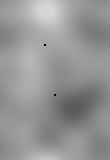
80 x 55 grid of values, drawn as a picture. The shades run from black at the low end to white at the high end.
The ninth with the highest average is the top middle. Two lone cells stand out, each far lower than its neighbours. No single row or column stands out from its neighbours. The texture varies smoothly and slowly.
